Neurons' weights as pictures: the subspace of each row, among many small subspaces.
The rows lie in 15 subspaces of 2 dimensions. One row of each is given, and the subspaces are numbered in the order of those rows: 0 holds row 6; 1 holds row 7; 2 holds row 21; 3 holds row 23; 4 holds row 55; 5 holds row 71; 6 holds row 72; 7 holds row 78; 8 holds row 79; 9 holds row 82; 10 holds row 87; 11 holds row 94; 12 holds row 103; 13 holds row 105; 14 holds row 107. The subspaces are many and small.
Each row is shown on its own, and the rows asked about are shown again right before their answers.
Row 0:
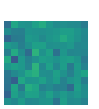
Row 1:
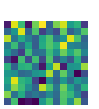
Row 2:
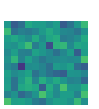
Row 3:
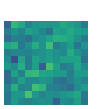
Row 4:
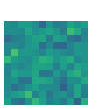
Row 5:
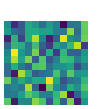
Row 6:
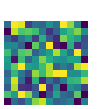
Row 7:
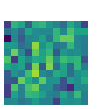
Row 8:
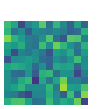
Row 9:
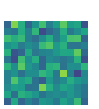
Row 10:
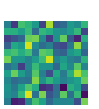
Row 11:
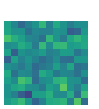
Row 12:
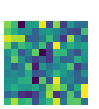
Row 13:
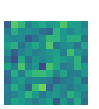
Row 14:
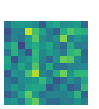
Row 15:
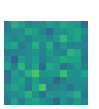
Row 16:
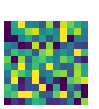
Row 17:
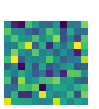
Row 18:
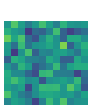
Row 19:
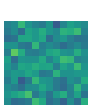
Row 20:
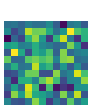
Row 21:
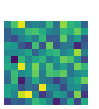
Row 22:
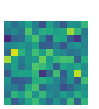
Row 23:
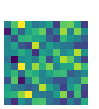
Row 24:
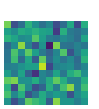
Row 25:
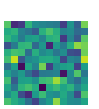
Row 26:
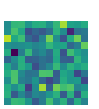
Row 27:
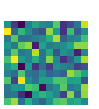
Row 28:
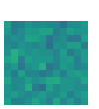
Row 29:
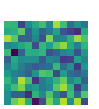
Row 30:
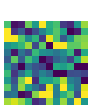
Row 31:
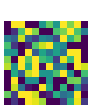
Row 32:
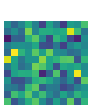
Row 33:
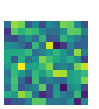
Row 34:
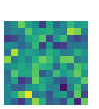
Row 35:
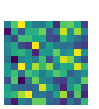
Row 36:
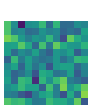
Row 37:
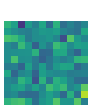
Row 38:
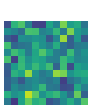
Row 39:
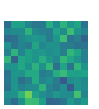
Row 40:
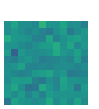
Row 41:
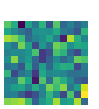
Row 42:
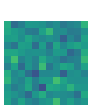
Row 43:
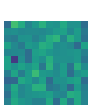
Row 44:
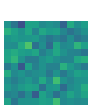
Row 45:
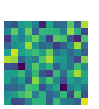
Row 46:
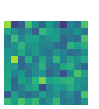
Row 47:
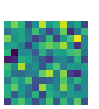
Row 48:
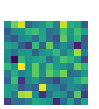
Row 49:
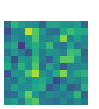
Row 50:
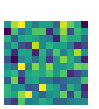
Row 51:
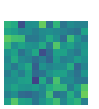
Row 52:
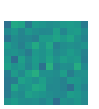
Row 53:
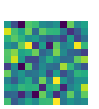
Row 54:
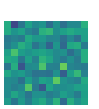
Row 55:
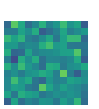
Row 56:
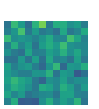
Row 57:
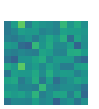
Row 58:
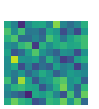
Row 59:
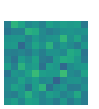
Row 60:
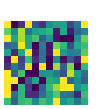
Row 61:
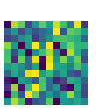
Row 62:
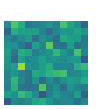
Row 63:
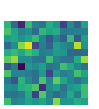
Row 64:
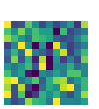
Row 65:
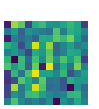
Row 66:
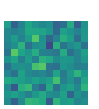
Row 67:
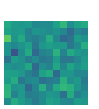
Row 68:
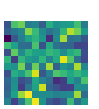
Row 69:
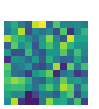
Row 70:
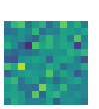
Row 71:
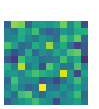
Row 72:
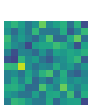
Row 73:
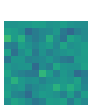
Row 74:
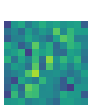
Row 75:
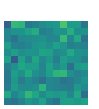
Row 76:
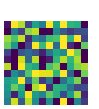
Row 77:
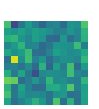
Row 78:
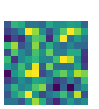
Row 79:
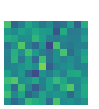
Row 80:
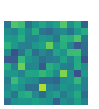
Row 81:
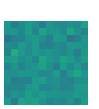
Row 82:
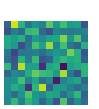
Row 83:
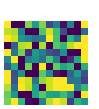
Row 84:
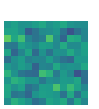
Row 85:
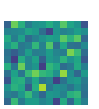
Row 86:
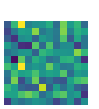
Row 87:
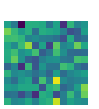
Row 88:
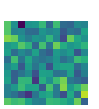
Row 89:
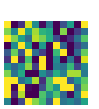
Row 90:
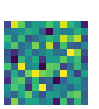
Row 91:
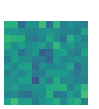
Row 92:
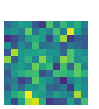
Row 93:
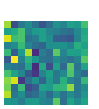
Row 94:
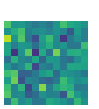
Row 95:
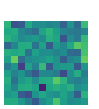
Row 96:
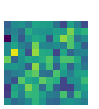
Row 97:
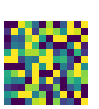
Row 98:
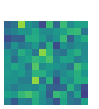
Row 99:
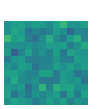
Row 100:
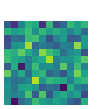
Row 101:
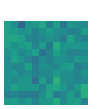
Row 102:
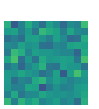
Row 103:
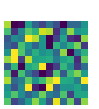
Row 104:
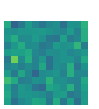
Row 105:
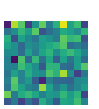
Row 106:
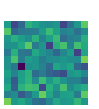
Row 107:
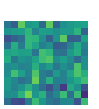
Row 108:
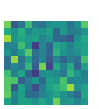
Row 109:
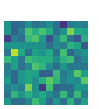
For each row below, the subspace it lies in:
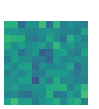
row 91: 10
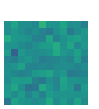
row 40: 0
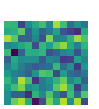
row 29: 3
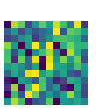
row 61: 8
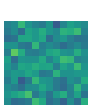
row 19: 3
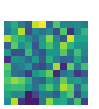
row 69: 13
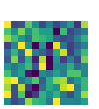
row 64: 8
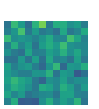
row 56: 13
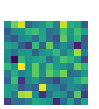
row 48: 2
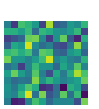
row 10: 14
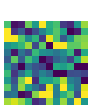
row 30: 0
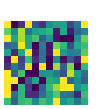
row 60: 1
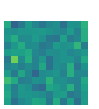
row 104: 11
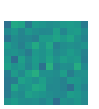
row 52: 1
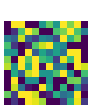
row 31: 4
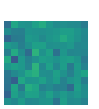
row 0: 11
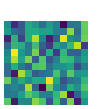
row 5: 11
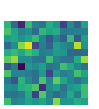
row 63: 14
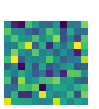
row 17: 2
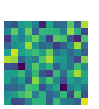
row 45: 6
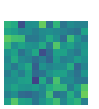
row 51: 10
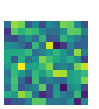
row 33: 0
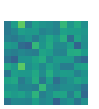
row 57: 14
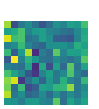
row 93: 11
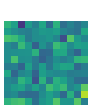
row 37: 14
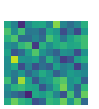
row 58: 3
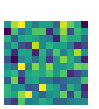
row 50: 3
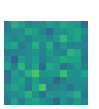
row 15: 7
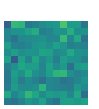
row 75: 13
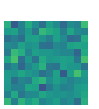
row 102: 4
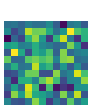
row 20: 12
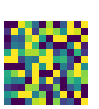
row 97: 6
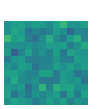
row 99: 12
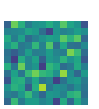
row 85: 7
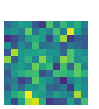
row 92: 4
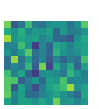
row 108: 1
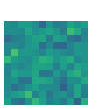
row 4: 2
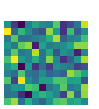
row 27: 3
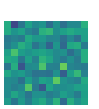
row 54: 9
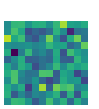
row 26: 12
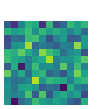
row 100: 10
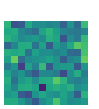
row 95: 5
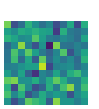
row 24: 8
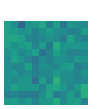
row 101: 10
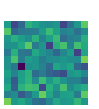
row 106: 0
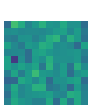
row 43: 11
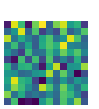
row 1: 13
